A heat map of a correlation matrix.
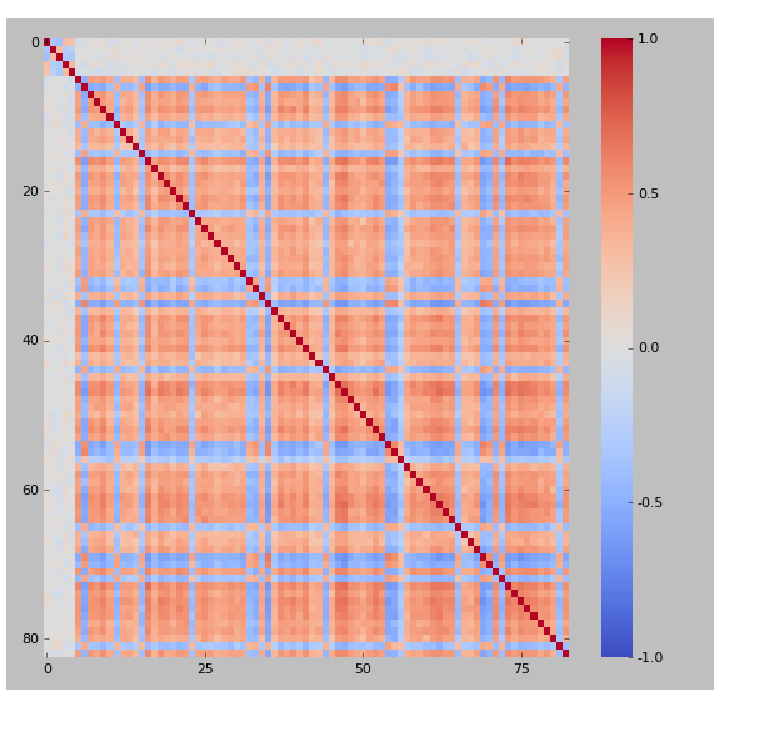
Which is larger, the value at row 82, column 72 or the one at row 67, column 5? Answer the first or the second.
the second
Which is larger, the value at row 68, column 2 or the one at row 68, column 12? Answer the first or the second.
the second
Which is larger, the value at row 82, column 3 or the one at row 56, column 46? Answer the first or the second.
the first
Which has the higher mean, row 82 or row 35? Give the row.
82
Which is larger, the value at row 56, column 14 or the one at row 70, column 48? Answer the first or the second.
the first
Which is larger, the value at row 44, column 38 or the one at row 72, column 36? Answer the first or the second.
the second
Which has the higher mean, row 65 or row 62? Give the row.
62
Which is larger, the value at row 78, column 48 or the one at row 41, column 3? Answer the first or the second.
the first
